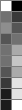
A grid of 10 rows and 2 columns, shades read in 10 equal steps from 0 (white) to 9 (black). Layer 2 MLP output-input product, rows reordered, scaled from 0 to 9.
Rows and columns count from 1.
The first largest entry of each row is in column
2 2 2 1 1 1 1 1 1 1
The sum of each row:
9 12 10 11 8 7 9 8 9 8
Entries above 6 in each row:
1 1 0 0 0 0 0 1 1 1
